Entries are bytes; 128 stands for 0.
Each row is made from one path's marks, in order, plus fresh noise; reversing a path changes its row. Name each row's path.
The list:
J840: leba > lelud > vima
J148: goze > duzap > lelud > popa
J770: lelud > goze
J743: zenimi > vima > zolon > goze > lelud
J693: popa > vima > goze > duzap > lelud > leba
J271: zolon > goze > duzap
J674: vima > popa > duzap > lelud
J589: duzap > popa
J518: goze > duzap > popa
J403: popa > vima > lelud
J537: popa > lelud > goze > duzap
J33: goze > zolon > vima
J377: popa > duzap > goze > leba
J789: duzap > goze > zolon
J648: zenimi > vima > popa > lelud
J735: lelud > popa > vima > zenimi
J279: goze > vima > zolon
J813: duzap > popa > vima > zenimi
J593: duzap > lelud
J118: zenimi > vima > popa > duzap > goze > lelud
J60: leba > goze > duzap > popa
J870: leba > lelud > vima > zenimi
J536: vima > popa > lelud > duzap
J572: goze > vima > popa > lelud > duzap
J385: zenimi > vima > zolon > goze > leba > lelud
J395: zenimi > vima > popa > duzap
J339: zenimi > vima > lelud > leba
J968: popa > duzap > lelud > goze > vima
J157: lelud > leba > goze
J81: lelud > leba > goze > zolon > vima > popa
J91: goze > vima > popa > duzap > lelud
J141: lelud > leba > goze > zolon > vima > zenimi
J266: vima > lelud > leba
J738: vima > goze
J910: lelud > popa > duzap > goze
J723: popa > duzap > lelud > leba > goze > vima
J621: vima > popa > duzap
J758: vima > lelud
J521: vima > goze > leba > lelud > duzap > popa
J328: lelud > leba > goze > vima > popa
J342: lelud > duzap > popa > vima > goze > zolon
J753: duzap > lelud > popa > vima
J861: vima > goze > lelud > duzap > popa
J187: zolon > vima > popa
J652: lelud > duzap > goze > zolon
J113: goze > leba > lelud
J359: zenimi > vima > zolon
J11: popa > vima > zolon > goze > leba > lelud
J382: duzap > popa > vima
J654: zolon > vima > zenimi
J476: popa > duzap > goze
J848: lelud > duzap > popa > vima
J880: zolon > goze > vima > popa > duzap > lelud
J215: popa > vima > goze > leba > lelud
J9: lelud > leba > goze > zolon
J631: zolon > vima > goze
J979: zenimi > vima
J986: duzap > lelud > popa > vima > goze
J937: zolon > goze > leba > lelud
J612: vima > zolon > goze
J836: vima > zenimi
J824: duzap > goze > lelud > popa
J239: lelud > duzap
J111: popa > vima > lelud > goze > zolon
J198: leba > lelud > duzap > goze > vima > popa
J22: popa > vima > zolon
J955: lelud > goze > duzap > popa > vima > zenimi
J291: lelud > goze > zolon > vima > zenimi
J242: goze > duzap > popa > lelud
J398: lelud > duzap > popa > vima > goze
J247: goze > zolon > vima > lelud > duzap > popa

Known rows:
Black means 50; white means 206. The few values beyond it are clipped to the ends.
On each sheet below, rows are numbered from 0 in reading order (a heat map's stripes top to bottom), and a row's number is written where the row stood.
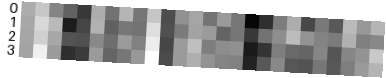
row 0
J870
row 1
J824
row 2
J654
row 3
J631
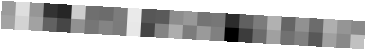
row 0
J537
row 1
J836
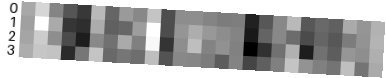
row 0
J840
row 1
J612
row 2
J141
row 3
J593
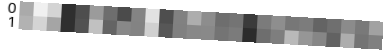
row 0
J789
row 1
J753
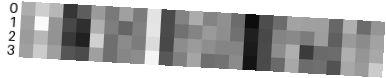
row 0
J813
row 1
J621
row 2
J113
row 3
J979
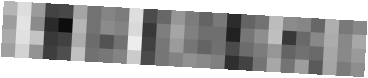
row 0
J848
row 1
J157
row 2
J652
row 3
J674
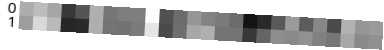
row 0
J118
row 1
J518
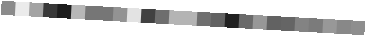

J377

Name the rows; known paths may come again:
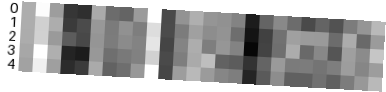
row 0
J612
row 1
J813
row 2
J836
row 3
J60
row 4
J631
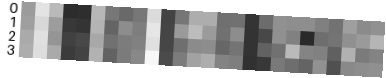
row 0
J518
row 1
J937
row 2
J848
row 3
J880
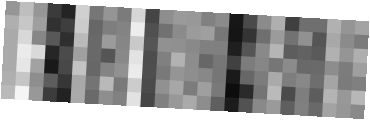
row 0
J113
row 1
J91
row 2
J840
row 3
J789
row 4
J986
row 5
J870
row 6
J198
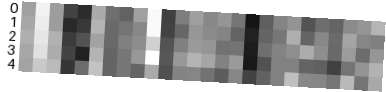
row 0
J738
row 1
J398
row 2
J382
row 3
J33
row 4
J593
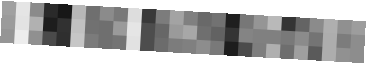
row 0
J157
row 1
J476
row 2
J536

